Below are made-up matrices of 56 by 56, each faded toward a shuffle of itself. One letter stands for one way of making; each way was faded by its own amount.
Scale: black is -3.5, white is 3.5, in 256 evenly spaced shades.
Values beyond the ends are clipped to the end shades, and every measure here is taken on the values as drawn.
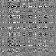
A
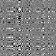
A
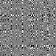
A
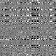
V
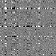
A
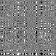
A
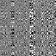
A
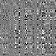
A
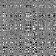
A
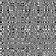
V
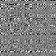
V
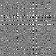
A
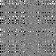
A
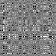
V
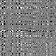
A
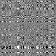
V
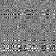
V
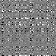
A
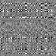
V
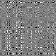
A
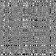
A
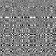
V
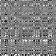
V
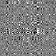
A
